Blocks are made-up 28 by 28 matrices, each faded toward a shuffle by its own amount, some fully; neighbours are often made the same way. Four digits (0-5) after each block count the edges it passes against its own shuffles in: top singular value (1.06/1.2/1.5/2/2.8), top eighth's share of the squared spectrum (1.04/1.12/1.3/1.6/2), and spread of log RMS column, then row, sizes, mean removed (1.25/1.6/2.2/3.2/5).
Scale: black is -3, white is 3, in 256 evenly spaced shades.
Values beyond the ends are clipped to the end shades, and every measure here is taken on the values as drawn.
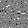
2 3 0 1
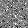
0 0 0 0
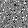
1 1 0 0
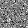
1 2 0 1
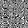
3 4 1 2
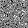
0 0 0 0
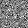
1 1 0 0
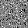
2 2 1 0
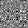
3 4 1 2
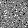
0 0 0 0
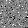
1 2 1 0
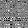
3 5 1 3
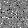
2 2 0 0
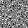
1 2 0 1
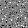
2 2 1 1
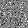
0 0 0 0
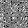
2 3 1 0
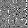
3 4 2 0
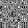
3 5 2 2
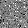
1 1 1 0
